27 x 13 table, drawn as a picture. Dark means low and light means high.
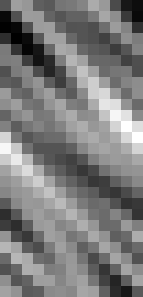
Ninth with the highest average: middle right. Ninth with the lowest average: top left. Lone odd cells: none. Mirror symmetry: none. Grain: diagonal, down to the right. Histogram: bell-shaped.
